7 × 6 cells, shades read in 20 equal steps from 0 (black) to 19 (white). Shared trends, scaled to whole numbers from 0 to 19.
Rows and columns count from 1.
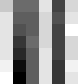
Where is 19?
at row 3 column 6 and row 7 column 1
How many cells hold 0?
1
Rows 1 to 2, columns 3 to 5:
8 17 5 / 7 16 6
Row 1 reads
15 8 8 17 5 16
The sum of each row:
69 70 70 66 65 65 64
